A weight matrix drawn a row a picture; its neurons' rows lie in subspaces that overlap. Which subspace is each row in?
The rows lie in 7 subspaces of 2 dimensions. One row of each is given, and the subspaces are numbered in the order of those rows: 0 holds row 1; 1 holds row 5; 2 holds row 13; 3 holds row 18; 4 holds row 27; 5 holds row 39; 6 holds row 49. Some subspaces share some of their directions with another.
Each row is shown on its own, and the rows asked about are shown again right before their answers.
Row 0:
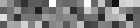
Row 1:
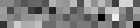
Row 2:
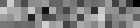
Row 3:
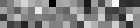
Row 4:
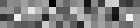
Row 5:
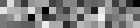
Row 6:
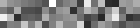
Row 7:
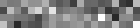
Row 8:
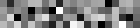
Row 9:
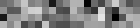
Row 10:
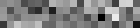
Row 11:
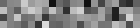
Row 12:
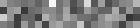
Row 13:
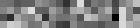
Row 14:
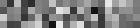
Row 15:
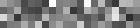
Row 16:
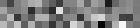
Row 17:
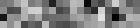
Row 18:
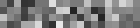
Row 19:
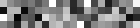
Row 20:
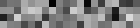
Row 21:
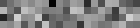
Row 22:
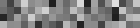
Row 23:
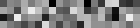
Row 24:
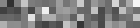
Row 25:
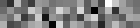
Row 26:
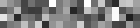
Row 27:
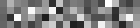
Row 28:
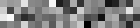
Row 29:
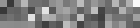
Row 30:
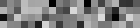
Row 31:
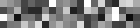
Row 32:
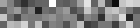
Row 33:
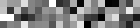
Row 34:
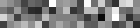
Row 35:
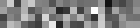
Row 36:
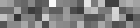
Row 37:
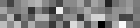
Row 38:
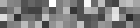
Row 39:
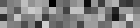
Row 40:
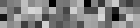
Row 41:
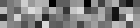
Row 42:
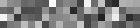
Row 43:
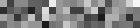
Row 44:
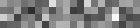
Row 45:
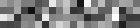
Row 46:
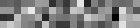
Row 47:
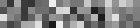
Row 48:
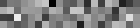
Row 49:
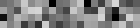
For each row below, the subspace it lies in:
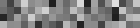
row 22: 1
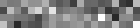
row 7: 0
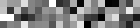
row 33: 5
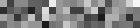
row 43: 1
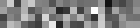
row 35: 3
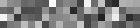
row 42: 5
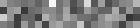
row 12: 0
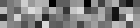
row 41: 5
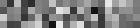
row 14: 3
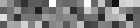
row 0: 2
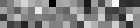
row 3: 2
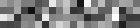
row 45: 2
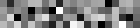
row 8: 4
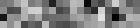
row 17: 6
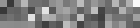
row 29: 1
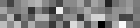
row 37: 4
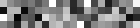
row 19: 0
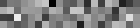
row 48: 6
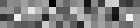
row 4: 4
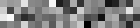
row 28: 5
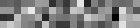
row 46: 2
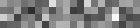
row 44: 2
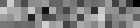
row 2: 1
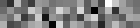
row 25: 3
